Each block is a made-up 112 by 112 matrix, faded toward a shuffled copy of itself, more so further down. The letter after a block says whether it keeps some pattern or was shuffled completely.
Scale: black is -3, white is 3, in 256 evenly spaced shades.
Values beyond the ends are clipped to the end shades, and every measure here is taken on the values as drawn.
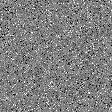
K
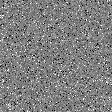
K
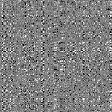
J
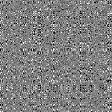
J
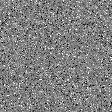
K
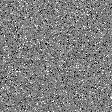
K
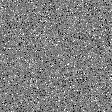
K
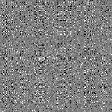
J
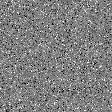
K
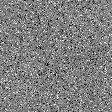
K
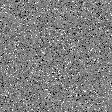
K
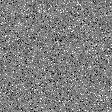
K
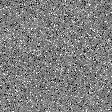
K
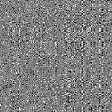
J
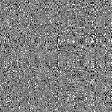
J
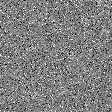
K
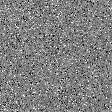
K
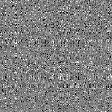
J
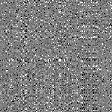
J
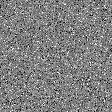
K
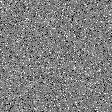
K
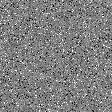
K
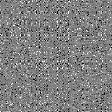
J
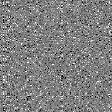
J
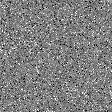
K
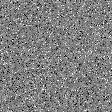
K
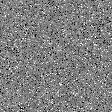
K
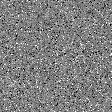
K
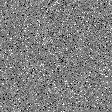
K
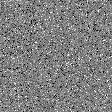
K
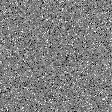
K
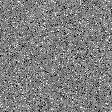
K
